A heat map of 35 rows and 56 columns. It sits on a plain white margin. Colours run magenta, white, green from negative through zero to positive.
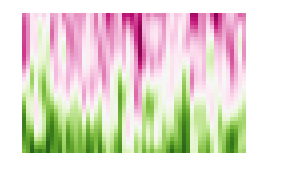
Grain: streaks running down. Slope: up to the bottom. Ninth with the highest average: bottom left. Ninth with the lowest average: top middle.
